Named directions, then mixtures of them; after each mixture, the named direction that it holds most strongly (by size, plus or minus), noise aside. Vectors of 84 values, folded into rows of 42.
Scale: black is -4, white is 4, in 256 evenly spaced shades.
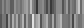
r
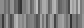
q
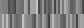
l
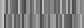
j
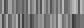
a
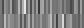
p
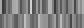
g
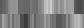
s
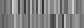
p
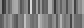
g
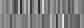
p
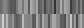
l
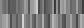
l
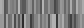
j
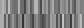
j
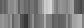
s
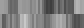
s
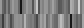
q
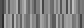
j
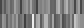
r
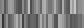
q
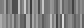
p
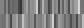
q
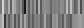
p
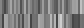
a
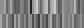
r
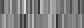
p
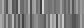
j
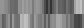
s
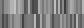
l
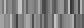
q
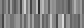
p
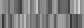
q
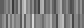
p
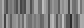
j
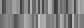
g
